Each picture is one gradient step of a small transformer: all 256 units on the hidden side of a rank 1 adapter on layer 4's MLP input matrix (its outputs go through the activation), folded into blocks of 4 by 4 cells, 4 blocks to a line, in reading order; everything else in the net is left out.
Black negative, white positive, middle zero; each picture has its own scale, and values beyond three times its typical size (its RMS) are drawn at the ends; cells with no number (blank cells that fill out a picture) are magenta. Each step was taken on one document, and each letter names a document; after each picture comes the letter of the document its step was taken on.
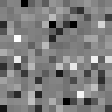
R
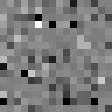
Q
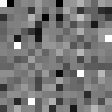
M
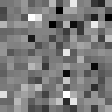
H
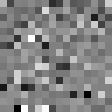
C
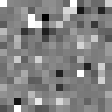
M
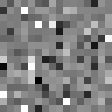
H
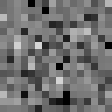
Q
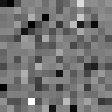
M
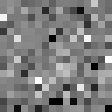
R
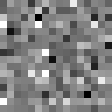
H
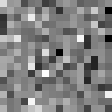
R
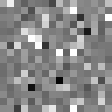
C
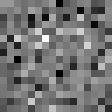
M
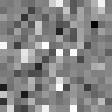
C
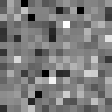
R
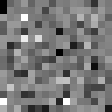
H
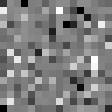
R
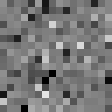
H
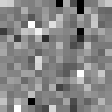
M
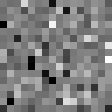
R
